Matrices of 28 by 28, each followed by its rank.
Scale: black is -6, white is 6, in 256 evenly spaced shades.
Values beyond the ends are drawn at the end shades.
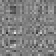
three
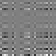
one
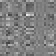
three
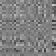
three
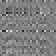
three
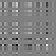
one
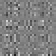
three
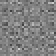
three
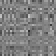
three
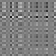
one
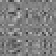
three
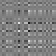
one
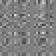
three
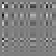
one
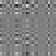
one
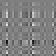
one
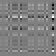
one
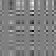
one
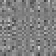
three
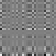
one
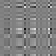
one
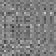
three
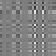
one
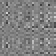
three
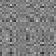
three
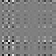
one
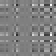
one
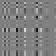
one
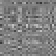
three
